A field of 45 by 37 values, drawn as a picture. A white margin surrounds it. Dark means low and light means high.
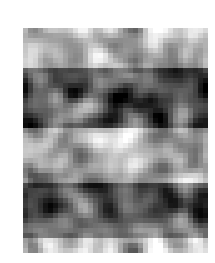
No lone cell stands out from its neighbours. Stripes running across repeat 2 times from top to bottom. There is no overall slope.
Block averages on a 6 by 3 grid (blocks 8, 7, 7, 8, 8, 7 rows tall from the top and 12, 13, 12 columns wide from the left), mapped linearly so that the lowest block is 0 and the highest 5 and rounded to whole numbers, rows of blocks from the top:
445 / 110 / 221 / 453 / 111 / 334
